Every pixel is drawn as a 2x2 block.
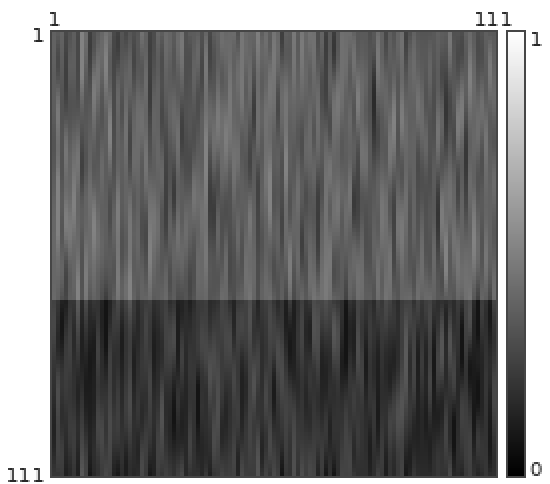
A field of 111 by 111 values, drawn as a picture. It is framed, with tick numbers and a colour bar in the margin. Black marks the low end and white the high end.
A horizontal seam about 60% of the way down splits the table, and the top part is higher. Overall the values sit about 30% of the way up the scale. The grain runs up and down.
